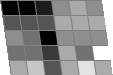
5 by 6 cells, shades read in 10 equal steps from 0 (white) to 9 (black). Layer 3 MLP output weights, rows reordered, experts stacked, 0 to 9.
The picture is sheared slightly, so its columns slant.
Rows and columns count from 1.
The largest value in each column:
9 9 9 4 5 4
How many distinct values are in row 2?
2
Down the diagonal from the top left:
9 6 9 3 1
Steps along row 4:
same up down up down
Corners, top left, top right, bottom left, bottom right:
9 4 3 3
